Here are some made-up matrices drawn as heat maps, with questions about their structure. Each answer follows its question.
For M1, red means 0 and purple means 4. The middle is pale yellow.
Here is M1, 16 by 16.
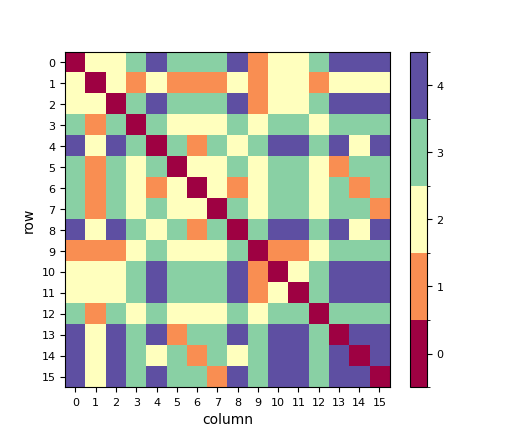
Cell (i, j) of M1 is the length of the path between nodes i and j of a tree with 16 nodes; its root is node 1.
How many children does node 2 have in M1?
0
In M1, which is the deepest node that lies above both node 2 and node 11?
9
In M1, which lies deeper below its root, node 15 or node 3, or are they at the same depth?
node 15
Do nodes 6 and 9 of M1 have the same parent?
yes
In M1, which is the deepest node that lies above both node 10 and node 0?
9
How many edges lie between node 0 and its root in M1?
2
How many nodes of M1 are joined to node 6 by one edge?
4
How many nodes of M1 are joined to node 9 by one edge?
5
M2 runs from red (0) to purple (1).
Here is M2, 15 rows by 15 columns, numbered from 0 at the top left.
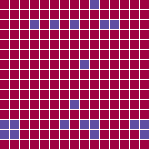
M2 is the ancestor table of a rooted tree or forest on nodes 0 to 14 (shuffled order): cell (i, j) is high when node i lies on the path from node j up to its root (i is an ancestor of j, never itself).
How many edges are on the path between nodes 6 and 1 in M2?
3
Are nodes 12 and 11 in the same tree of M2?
no
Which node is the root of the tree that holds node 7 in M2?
2
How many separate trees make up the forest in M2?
3
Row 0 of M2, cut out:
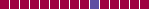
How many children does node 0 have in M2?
1
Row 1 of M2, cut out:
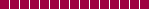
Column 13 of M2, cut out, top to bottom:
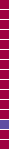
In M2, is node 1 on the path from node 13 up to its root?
no
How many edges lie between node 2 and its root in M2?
0
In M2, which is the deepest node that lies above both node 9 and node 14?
13
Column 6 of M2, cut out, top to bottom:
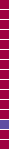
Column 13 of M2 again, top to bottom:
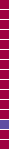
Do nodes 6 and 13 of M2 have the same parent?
yes
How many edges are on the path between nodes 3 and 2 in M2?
1
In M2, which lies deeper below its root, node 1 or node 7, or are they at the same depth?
the same depth
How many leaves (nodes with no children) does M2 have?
9
